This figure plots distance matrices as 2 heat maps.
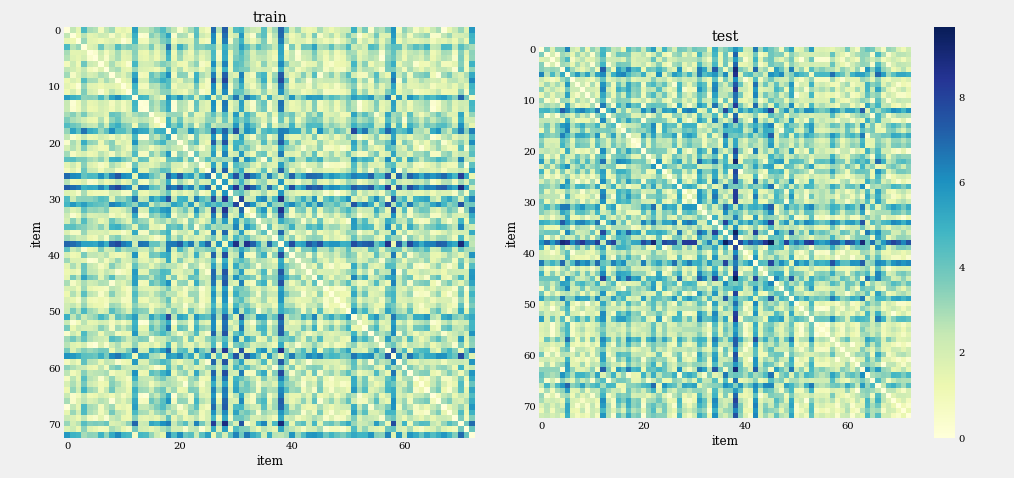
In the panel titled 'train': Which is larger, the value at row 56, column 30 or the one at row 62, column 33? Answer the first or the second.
the first
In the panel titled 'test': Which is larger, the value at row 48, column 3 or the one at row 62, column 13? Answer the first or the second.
the second
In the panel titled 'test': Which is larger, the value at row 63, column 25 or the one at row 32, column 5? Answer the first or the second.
the second
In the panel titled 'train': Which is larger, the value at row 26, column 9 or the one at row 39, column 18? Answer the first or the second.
the first
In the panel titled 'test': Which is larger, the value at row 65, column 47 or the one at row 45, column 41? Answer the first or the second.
the first
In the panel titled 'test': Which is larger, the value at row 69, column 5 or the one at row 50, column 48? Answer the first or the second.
the first
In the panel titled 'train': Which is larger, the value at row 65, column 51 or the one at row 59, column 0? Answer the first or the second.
the first
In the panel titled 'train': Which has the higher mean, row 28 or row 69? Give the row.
28
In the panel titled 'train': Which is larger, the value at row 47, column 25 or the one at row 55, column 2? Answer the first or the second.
the second
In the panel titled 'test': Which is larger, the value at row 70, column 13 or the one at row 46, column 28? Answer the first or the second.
the second
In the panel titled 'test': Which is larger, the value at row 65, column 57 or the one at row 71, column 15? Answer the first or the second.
the first
